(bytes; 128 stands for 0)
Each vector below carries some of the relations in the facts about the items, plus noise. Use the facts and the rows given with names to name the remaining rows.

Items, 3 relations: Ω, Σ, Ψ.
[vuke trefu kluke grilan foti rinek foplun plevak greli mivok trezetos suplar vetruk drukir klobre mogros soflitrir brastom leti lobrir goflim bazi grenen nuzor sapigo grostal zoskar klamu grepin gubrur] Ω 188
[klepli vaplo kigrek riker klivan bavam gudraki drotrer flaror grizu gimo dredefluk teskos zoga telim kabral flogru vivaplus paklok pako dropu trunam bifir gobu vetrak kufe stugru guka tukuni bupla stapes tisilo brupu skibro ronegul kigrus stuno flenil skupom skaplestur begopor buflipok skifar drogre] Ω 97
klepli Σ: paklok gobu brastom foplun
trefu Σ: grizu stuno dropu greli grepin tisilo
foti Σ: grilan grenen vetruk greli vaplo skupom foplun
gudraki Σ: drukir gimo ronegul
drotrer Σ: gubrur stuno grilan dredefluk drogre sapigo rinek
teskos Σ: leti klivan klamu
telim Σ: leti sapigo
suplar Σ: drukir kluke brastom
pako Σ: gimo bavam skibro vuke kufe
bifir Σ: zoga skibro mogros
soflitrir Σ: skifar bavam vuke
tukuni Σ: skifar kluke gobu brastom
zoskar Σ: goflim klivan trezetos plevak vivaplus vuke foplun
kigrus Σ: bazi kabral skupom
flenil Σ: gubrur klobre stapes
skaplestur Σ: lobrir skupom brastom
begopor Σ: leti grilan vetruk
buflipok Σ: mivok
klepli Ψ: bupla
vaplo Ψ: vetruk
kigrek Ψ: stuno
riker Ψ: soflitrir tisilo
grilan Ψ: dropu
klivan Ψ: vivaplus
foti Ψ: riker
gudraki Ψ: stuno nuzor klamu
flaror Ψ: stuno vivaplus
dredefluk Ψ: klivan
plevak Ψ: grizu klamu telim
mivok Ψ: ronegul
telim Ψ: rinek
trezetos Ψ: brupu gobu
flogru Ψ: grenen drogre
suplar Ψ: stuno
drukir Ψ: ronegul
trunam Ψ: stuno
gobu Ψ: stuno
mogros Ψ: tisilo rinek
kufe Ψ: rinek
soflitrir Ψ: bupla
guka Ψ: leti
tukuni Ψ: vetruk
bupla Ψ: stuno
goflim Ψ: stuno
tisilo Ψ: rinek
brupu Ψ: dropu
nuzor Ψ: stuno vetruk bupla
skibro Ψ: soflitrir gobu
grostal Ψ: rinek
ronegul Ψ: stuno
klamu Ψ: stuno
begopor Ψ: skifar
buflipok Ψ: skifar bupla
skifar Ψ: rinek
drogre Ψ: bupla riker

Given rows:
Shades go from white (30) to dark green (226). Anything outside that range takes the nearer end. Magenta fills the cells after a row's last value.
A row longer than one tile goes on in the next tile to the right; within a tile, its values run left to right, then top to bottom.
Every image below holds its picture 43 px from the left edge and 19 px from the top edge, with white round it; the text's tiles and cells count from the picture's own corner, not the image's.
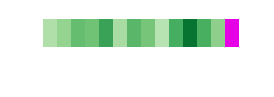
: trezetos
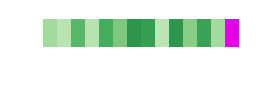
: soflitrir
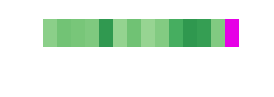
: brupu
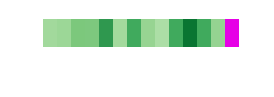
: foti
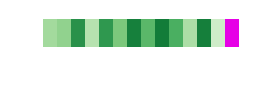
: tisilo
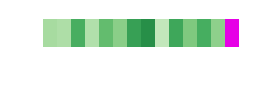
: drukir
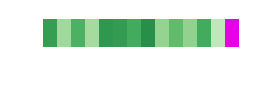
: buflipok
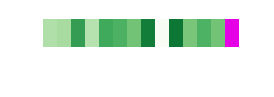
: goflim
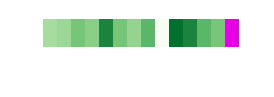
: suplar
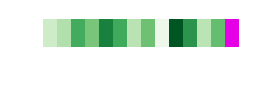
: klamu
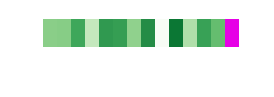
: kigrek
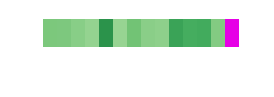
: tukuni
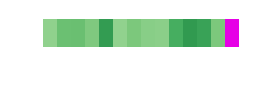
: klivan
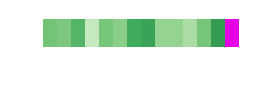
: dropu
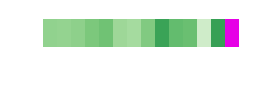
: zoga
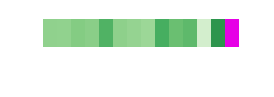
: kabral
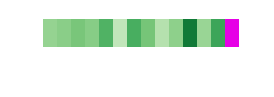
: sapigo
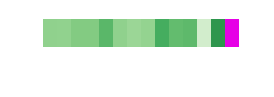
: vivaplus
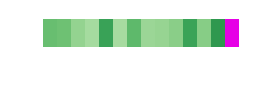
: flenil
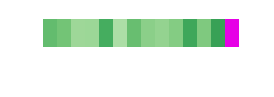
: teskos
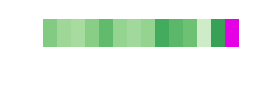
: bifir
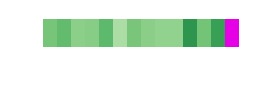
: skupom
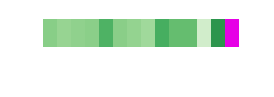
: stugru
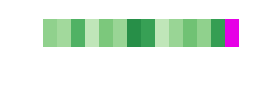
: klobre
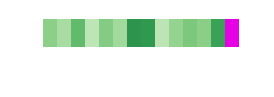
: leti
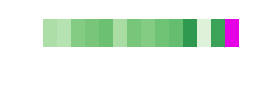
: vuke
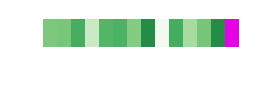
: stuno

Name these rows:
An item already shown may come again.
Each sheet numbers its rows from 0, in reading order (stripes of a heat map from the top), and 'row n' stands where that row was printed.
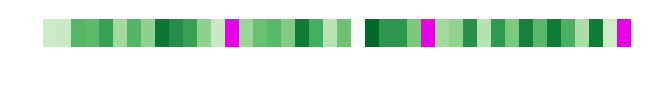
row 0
mogros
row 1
bupla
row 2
tisilo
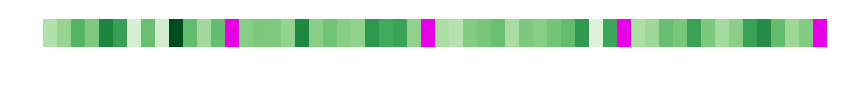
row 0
ronegul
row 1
klepli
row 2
vuke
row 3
skibro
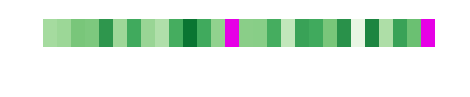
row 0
foti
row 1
flaror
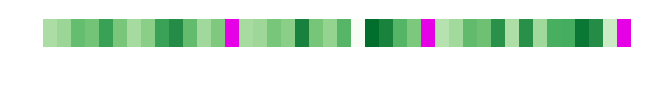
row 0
skibro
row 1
suplar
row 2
grostal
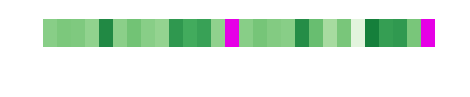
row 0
klepli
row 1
gudraki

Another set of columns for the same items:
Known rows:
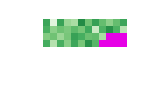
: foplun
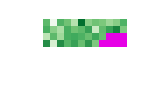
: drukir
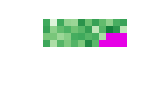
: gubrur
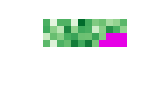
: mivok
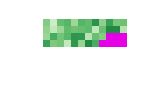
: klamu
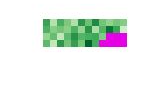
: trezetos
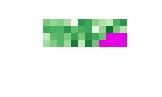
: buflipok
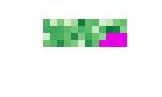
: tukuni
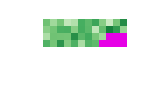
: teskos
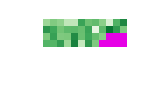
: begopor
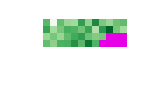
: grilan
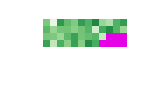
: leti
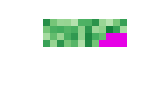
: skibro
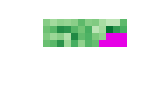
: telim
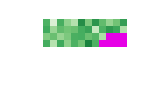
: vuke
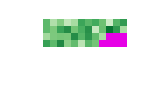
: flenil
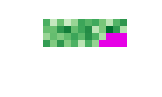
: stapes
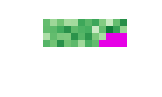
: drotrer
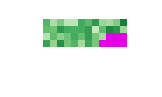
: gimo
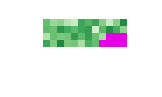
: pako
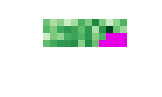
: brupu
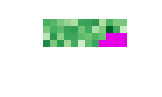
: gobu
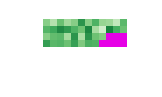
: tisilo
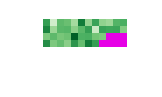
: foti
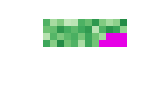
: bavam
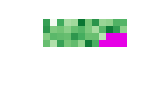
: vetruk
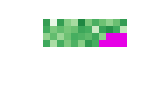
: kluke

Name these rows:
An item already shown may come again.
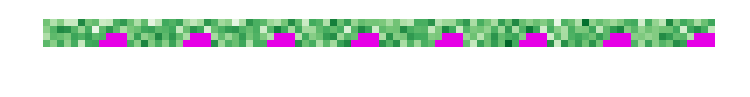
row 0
klepli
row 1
vivaplus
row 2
paklok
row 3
suplar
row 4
flaror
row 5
trezetos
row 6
drukir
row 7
zoskar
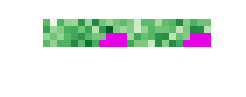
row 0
grilan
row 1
klamu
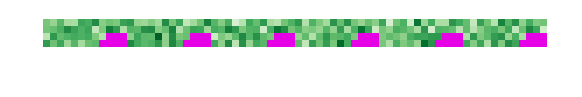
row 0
stuno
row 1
riker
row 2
flogru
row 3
trezetos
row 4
soflitrir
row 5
goflim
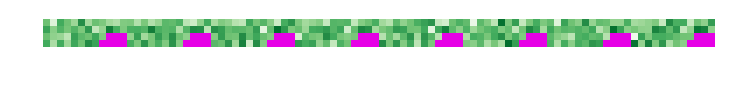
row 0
grostal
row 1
dredefluk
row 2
begopor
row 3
gudraki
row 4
guka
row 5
nuzor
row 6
rinek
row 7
ronegul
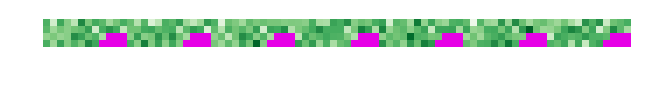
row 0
zoskar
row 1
vivaplus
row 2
plevak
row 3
stuno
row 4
foti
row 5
grilan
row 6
bupla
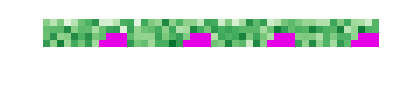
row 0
klivan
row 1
mogros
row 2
vaplo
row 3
kufe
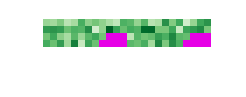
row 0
skifar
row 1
drogre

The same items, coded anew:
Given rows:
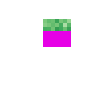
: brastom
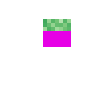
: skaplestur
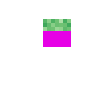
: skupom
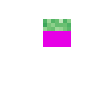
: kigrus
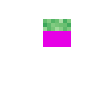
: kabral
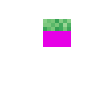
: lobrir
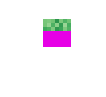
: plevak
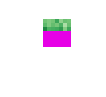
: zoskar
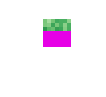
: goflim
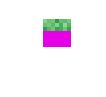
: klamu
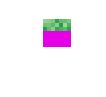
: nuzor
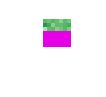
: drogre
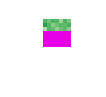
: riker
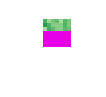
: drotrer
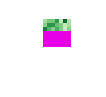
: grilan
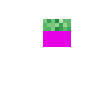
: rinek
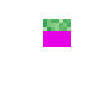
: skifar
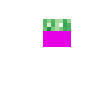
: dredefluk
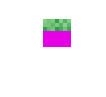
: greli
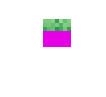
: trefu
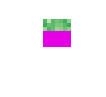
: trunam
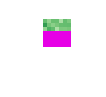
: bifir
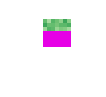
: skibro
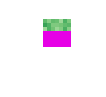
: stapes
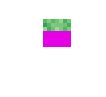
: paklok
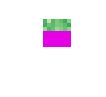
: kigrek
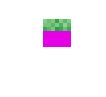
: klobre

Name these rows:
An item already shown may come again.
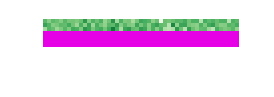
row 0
bupla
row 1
plevak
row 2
foti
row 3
goflim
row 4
vaplo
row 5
skifar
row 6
tisilo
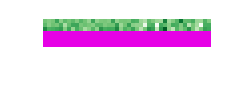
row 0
zoskar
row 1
gobu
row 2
soflitrir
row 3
vivaplus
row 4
guka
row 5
klivan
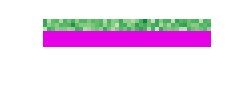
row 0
buflipok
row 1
teskos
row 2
flaror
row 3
drukir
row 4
kufe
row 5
tisilo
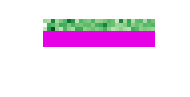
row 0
guka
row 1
klepli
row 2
brupu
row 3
buflipok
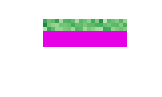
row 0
telim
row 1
skibro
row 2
klepli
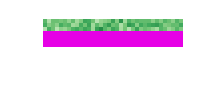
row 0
gudraki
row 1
suplar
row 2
trezetos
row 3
flogru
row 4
bupla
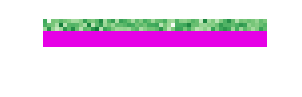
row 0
tukuni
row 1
vetruk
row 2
begopor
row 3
ronegul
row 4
klivan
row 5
brupu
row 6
mivok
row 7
stuno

